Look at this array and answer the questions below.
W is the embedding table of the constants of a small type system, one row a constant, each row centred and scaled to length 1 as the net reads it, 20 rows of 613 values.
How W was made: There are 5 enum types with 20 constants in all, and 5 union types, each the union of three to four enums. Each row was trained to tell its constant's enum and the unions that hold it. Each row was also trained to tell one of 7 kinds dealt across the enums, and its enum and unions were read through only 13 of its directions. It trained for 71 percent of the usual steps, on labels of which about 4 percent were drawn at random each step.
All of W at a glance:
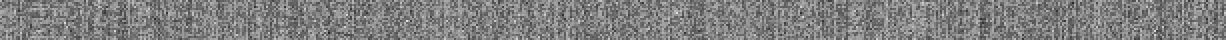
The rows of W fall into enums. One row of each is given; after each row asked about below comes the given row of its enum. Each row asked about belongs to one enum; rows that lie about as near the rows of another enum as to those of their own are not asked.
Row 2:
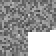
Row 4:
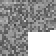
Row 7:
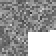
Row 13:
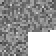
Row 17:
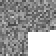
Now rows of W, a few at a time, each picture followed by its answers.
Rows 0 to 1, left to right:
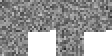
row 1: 2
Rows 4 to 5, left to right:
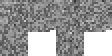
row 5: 17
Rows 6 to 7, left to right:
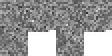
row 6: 7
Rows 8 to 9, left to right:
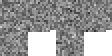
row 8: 13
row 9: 2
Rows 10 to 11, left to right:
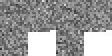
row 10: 4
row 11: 2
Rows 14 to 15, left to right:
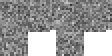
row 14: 7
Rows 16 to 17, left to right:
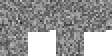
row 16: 4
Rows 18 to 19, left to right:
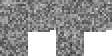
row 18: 4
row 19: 17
